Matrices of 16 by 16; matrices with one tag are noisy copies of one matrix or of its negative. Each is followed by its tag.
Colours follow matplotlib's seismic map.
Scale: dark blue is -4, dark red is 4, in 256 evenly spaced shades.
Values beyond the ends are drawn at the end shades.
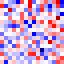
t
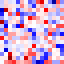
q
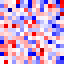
t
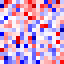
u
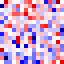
u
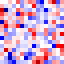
q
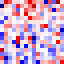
u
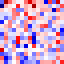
u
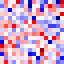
t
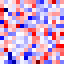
q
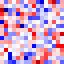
q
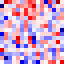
u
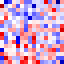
u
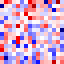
u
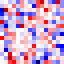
q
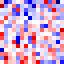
u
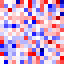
t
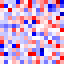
t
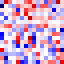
u
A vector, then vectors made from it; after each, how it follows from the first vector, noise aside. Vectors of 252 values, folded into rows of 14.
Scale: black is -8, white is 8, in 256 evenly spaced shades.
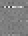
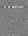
shrunk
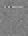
shrunk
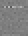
shrunk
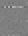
shrunk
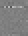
shrunk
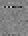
negated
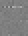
shrunk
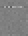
shrunk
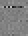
negated
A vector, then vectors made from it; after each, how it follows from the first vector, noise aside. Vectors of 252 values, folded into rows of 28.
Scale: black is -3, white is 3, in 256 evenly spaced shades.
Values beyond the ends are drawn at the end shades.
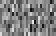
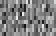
reversed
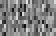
reversed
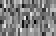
wrapped around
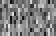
wrapped around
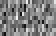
reversed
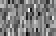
wrapped around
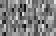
reversed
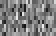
reversed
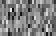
wrapped around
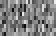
reversed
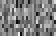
wrapped around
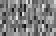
reversed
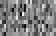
reversed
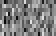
wrapped around
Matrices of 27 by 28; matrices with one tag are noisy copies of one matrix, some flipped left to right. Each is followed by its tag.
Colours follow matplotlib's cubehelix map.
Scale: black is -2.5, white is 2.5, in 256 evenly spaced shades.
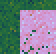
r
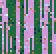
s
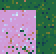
r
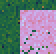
r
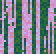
s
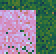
r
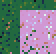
r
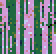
s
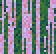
s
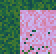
r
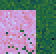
r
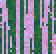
s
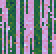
s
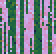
s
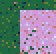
r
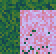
r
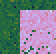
r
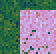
r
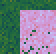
r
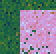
r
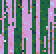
s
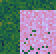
r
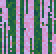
s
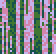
s
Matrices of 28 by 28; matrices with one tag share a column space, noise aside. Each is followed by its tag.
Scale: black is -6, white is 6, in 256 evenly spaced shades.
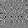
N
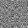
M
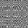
M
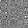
N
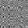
M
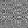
N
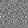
N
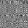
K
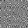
M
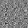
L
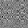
N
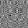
K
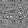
N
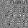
K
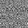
L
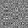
L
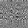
N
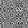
L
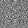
N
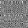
K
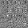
K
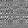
N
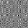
K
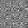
L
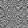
M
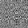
N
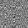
M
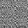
M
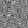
K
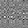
N
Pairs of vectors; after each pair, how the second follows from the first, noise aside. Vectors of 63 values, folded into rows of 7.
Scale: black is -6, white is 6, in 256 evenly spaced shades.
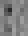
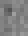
shrunk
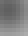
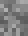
shuffled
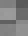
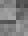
copied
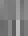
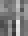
scaled up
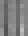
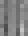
copied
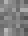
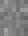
shrunk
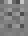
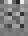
scaled up
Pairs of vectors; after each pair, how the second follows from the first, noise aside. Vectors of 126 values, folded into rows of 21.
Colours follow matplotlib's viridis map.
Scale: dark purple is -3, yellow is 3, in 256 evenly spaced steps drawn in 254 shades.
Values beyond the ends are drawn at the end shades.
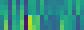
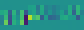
partly zeroed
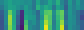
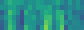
shrunk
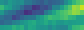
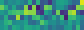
sign-scrambled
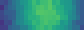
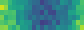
negated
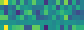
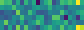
reversed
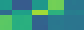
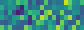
shuffled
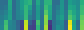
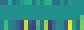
partly zeroed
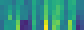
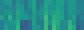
shrunk
